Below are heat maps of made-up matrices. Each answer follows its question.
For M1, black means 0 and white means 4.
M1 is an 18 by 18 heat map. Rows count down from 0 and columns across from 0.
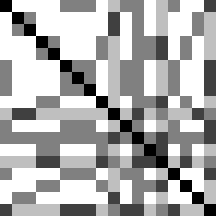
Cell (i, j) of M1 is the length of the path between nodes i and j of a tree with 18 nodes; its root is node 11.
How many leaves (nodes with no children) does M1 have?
14
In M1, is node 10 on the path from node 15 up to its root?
no
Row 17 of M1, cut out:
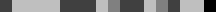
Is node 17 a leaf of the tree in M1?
no
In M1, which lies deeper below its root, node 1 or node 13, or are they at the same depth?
node 1
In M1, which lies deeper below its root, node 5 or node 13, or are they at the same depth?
node 5
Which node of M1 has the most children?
17
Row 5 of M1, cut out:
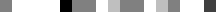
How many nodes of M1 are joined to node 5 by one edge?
1
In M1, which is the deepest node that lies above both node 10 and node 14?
17
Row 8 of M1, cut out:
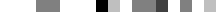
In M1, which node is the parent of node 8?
13
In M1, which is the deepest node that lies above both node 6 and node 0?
17
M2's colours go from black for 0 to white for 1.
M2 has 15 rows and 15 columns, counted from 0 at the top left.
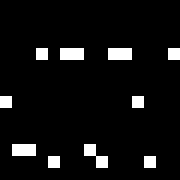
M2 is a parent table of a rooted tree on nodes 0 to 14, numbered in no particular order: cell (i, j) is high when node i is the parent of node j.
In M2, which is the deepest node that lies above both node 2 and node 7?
12
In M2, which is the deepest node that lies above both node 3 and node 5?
4
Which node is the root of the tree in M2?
13
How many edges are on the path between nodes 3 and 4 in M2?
1
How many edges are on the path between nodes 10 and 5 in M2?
2
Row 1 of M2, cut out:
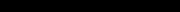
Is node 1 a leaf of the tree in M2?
yes
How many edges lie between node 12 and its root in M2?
1
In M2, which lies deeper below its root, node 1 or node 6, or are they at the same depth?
the same depth
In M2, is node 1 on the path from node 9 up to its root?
no
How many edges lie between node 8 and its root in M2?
1
